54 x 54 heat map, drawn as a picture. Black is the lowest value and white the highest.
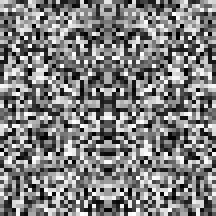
There is no overall slope. The left and right halves mirror each other. The grain is fine, like static. The histogram is flat. There are no regular stripes. There is no seam.
